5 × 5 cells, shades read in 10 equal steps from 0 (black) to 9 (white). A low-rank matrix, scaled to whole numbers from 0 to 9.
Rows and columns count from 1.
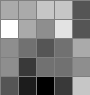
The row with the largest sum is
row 2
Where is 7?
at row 1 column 3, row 1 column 4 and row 5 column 5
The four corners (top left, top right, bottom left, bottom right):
6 3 3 7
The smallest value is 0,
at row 5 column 3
